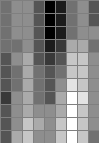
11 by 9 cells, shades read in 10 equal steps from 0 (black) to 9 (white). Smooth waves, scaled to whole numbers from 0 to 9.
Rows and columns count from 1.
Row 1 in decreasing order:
5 5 5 4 4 3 3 1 0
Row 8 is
2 5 6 4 3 6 9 8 5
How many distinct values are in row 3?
5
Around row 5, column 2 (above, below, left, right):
4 4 3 6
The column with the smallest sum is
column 5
